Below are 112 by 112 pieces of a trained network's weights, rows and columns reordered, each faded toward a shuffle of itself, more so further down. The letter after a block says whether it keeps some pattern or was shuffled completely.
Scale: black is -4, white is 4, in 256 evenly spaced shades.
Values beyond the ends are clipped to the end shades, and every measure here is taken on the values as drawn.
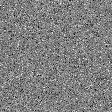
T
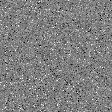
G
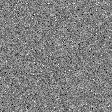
G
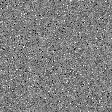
T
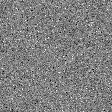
T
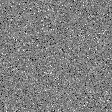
T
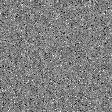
G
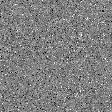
G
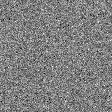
T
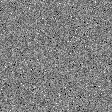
T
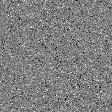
G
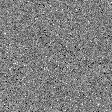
T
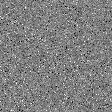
T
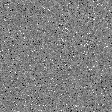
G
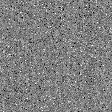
G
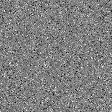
G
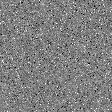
T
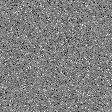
T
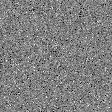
T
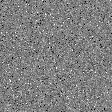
T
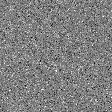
T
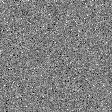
G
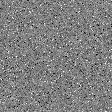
T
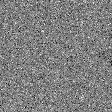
T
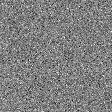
T
